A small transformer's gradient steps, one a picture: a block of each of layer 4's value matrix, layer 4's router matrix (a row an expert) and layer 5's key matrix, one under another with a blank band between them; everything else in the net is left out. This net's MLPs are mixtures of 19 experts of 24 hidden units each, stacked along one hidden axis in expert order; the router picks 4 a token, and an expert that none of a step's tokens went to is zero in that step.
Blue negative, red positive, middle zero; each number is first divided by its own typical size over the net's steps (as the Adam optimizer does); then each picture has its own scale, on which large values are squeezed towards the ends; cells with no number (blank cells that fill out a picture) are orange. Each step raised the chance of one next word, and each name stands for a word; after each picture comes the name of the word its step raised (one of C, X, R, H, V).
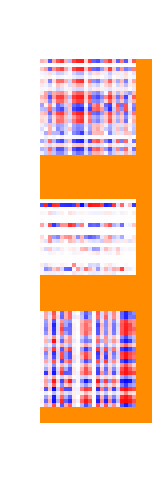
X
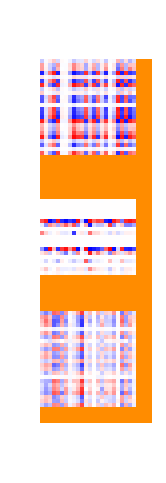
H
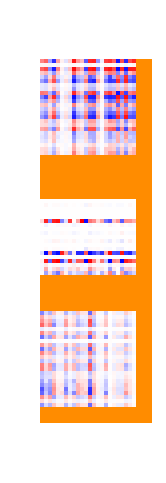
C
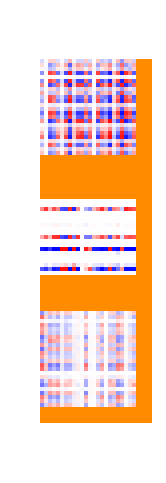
H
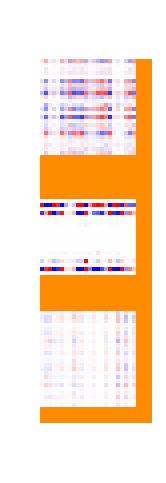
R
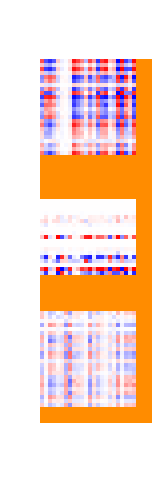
C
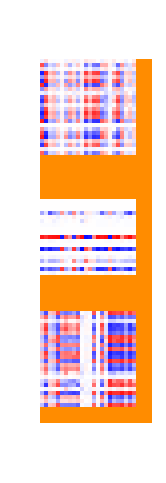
H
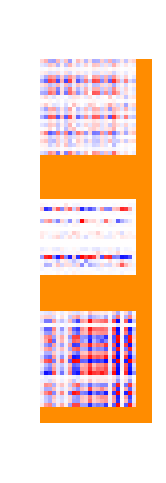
R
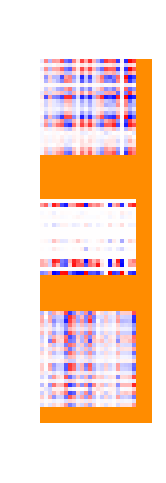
C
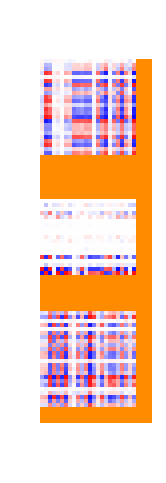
H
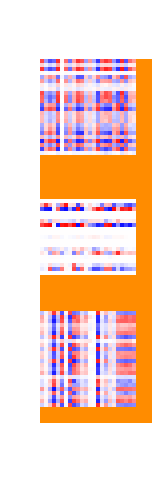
X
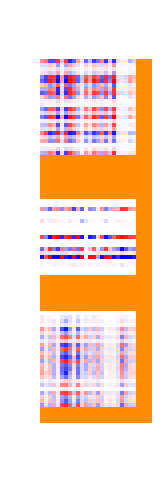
R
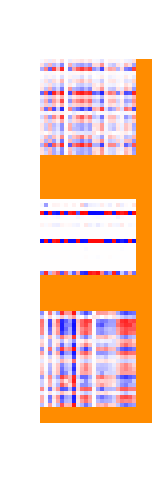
X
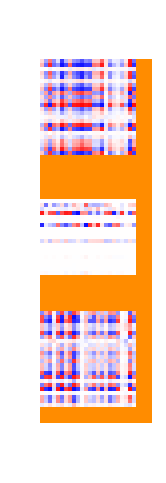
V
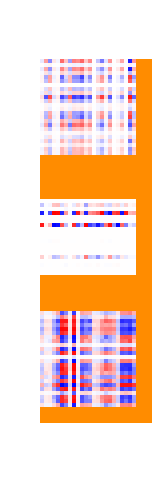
C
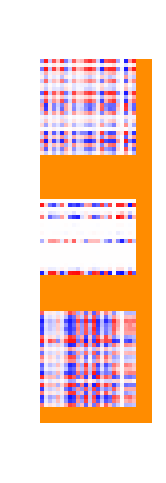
X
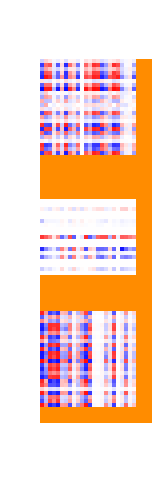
V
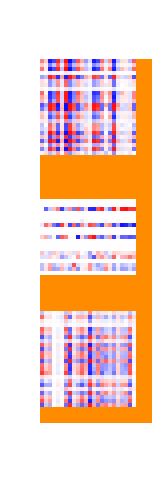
X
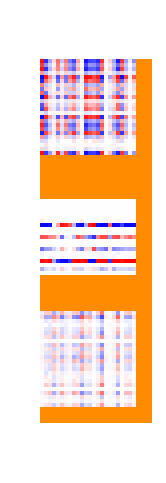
C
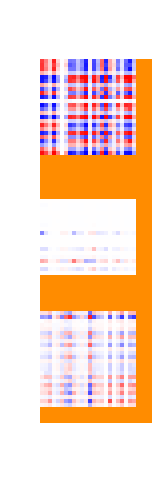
C
